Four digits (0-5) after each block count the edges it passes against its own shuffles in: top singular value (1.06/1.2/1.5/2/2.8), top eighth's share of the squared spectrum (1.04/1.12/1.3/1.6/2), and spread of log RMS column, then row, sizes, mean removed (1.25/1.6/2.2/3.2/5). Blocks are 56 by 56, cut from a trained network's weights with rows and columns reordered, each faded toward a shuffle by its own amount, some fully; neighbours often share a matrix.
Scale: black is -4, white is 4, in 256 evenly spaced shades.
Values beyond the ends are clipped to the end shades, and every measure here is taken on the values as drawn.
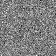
0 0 0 0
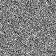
0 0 0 0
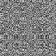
4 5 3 1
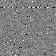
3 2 0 1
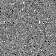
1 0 0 0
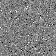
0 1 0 0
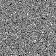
1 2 0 0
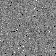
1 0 0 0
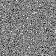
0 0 0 0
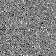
1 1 0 0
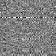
3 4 1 2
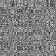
4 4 2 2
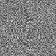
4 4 2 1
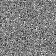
0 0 0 0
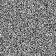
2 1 0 0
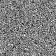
0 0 0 0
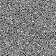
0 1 0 0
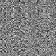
3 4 2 1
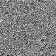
2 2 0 0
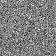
0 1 0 0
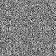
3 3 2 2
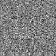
3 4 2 1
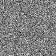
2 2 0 1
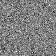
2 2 0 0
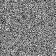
1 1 0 0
